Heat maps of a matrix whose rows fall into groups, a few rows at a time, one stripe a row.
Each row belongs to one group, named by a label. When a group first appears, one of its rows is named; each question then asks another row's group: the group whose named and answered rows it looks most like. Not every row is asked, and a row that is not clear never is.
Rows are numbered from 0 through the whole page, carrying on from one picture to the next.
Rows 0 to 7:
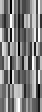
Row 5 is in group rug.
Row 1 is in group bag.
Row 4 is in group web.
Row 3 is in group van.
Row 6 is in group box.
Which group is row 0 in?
rug
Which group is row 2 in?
rug
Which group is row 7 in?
box
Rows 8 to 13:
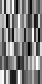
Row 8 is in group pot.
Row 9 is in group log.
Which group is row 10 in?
box
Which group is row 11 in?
pot
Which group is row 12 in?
bag
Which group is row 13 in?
box
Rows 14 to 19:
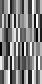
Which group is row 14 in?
web
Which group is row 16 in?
log
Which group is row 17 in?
bag
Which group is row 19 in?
web
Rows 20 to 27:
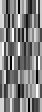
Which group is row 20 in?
van
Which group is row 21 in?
box
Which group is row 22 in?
bag
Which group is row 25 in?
log
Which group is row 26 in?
bag
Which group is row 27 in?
pot
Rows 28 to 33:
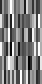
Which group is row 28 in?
pot
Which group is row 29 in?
rug
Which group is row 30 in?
web
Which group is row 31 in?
rug
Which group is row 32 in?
pot
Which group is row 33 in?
pot
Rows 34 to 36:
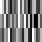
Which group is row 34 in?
box
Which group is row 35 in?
log
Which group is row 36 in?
web
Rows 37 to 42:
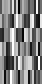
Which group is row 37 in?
van
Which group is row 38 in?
box
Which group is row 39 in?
bag
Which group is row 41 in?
log
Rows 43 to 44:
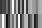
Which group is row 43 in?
bag
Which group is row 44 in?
log
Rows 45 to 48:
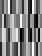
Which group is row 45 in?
web
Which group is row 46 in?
pot
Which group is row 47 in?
van
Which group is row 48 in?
log
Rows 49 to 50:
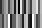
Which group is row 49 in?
van
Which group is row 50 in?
web
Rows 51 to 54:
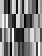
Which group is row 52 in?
box
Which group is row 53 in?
bag
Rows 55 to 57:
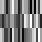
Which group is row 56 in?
bag
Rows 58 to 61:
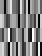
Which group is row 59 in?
van
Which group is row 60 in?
web
